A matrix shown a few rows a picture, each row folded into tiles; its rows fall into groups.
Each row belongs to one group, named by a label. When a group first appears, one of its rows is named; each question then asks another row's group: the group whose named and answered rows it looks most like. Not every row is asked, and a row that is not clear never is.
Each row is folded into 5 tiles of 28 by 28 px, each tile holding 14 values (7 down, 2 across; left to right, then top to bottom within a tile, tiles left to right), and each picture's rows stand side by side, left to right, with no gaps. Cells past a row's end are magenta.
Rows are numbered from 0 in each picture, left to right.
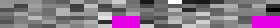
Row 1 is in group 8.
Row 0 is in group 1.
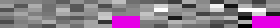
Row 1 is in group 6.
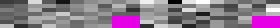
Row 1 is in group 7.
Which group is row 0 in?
8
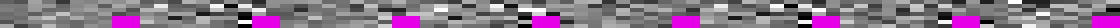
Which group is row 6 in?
6
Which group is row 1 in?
6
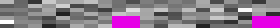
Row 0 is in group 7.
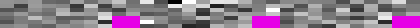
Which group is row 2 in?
1
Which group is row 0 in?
1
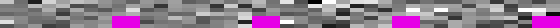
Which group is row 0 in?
7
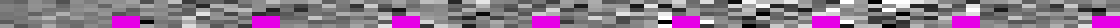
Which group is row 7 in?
1
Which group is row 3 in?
7
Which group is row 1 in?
8
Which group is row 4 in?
1
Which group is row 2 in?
1
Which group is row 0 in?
8
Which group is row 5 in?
7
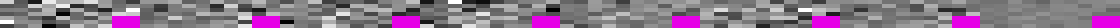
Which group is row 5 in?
6
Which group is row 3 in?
8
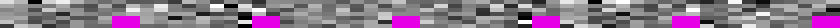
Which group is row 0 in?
7
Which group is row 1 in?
6
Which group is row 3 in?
6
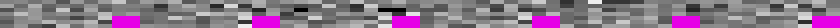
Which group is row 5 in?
1
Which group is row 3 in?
1
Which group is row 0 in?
1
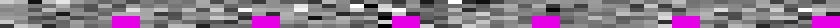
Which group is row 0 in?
7
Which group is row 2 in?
6
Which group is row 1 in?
6
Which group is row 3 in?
8
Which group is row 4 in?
1
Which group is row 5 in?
6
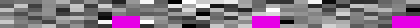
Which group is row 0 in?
6
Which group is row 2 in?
8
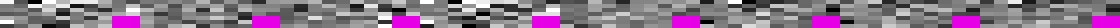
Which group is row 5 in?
8
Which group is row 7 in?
8
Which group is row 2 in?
1
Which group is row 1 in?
6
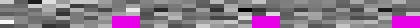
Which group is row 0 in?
7
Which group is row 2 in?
1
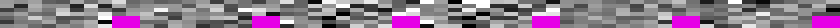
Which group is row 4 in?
1
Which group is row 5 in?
8
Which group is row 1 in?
6
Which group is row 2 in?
7
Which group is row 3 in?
7
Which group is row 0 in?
1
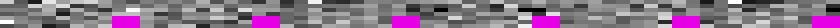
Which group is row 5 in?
8
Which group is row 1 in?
6
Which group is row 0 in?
7
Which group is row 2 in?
8
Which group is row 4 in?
1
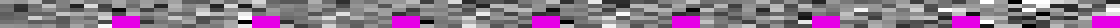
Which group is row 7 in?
7
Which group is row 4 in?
8
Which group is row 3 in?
8
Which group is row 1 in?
1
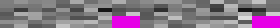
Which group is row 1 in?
1
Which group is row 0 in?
1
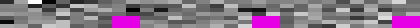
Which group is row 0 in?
8
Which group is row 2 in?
1
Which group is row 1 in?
1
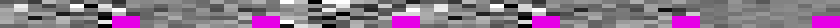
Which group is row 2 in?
7
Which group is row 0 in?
6
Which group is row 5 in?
8
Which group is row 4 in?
1
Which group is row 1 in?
1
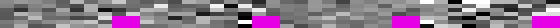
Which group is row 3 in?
7
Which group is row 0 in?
1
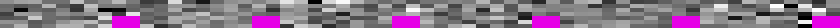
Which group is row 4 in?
8
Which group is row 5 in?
6
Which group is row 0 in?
1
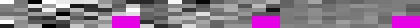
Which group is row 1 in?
8
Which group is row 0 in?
7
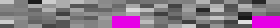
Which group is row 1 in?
6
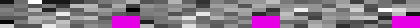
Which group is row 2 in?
6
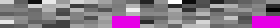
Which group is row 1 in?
8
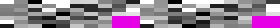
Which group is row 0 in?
7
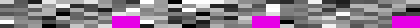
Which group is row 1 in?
7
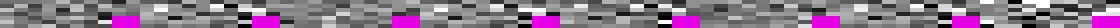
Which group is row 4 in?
6
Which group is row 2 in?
8
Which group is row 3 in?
6
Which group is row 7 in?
7
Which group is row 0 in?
6
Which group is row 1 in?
6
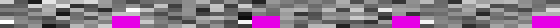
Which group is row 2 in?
6
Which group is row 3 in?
7
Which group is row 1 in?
6
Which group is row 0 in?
7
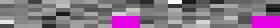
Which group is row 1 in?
8
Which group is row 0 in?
7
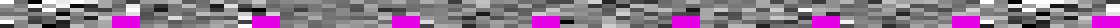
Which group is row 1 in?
1
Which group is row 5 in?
6
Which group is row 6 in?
7
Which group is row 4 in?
8
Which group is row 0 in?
7
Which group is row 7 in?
7
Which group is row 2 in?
1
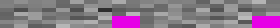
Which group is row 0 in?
1
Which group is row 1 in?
1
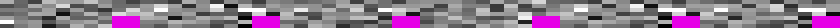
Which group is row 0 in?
7
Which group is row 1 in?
6
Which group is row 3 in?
1
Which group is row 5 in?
6
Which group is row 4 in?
6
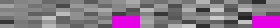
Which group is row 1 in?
6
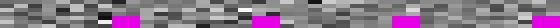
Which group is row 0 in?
6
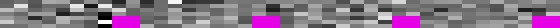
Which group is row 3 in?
1
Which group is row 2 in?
1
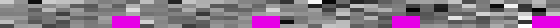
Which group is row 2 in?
8
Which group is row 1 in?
7
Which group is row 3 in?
1
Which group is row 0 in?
7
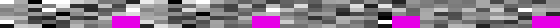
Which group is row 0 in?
7
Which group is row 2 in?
6
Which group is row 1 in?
7
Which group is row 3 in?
6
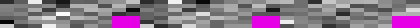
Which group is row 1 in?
8
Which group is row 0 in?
8
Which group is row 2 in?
7
